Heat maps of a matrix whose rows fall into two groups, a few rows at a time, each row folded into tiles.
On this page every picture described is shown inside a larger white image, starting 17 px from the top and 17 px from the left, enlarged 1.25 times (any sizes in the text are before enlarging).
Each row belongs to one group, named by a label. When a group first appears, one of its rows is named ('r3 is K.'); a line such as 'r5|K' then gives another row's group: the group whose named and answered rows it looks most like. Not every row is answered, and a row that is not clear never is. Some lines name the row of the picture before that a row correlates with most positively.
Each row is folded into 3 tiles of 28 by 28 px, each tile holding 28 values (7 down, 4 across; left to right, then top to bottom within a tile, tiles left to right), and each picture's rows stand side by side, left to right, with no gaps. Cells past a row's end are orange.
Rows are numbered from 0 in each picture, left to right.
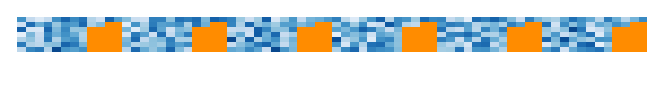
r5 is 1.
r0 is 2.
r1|2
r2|1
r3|2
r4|2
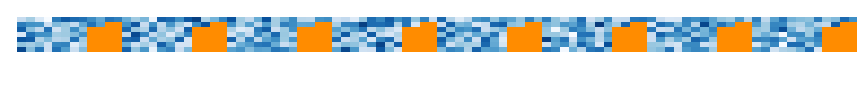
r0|2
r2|1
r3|2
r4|2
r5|1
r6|2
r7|1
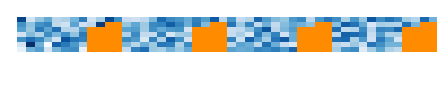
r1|2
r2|1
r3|2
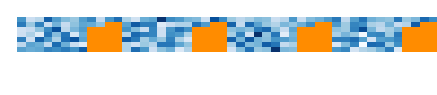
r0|1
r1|2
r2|1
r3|1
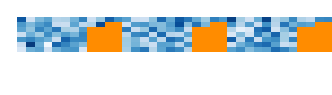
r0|1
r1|2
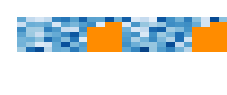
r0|2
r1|2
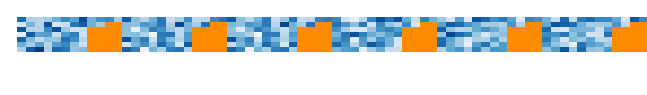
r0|2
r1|1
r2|1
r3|2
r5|2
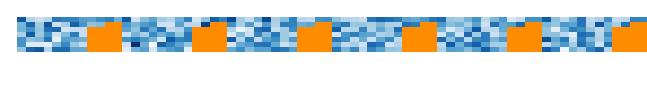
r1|1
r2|1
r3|2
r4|1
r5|1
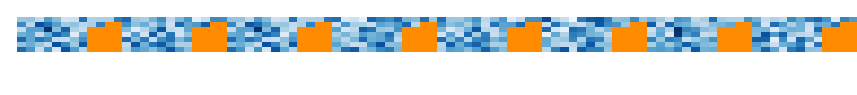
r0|1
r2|1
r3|2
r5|2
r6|1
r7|2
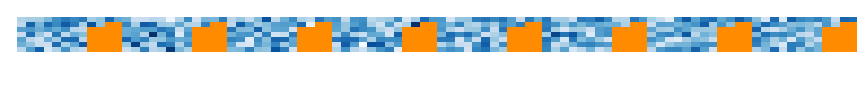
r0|2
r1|1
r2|2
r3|1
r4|2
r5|2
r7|2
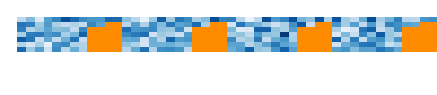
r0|2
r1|2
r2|2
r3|1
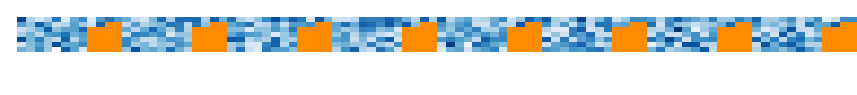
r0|1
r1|2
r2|2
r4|1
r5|1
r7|1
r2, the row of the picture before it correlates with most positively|0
